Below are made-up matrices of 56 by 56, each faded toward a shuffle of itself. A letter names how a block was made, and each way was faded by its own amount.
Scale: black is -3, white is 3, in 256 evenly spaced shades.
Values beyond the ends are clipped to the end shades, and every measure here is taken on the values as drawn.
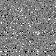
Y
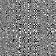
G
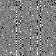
G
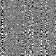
G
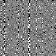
G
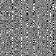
G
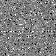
Y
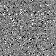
Y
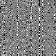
G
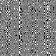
G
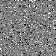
Y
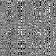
G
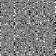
G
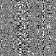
G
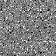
Y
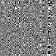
G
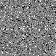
Y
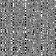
G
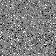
Y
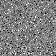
Y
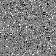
Y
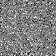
Y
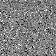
Y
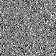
Y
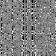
G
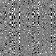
G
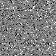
Y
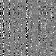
G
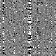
G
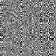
G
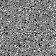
Y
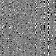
G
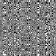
G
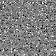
Y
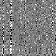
G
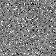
Y
